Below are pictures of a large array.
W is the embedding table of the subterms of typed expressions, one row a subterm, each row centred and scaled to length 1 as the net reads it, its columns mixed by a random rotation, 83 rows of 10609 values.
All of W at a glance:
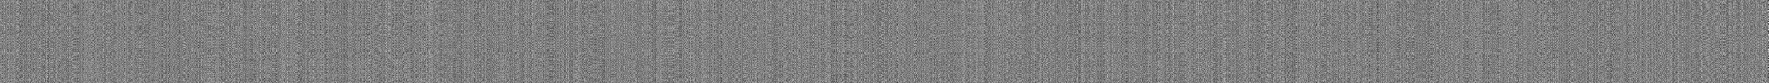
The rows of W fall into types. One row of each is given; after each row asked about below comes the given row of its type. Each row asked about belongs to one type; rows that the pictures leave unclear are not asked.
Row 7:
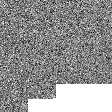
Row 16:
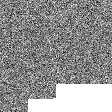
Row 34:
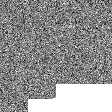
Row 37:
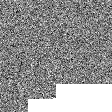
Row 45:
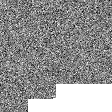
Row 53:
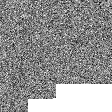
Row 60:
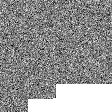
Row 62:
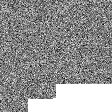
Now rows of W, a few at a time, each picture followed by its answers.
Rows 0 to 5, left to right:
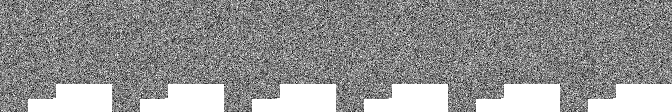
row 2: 53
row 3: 62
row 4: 45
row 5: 53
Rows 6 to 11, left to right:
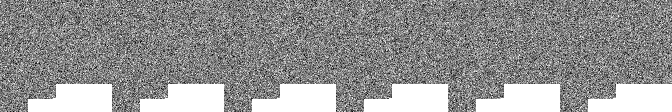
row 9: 60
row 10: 37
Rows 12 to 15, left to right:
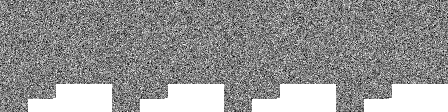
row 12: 62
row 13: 34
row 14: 16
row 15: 53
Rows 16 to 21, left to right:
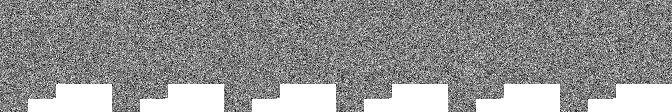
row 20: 45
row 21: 60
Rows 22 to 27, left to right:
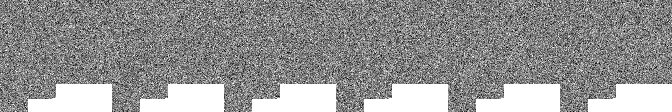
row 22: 34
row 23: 16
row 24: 37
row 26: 62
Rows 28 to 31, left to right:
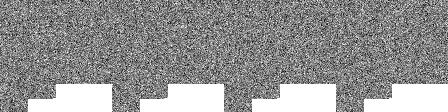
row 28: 53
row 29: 34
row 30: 62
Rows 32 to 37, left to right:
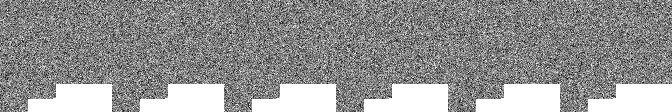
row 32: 37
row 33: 16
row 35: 60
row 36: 53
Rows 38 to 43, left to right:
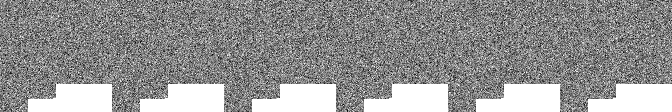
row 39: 7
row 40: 53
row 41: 16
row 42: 45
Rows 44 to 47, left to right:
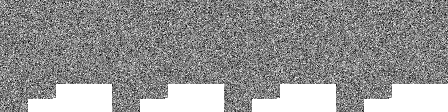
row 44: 7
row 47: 45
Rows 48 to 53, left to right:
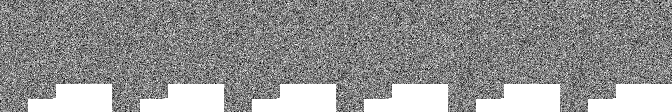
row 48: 62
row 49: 7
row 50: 34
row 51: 34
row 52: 53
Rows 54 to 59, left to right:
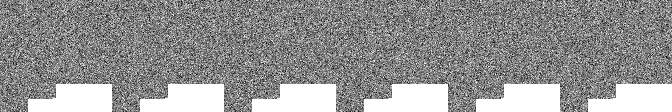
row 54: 62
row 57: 53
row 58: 45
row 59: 7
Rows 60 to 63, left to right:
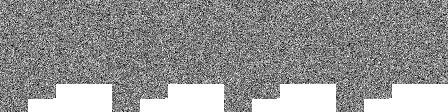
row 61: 16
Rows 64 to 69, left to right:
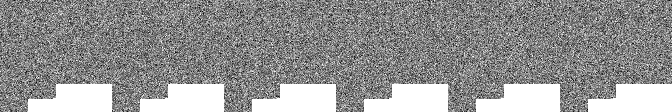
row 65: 16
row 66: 37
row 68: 62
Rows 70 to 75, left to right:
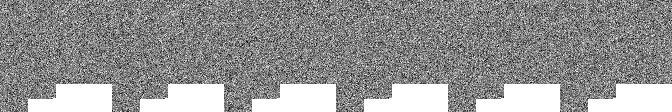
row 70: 62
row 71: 16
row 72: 37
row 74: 60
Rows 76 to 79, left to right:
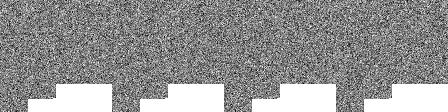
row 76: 60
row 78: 16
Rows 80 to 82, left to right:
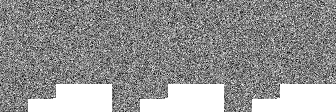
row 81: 34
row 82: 16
